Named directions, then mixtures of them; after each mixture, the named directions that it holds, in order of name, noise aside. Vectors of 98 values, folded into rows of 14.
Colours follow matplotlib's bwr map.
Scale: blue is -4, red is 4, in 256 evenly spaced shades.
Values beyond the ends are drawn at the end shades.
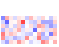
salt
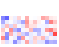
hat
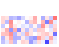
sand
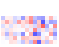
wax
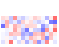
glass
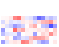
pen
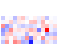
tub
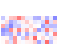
pen, sand, tub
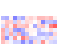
hat, pen, wax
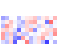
hat, sand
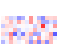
sand, wax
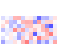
pen, wax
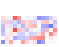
glass, pen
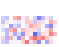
hat, pen, wax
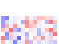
hat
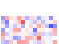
pen, salt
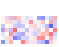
glass, pen, sand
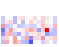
tub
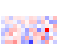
glass, tub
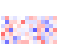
salt, sand, tub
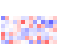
glass, salt, wax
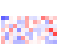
hat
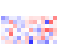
hat, sand, tub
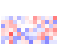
glass, hat, sand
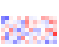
hat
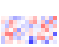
sand, tub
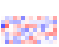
glass, hat, tub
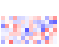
glass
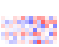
wax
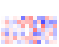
wax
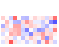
glass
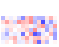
wax
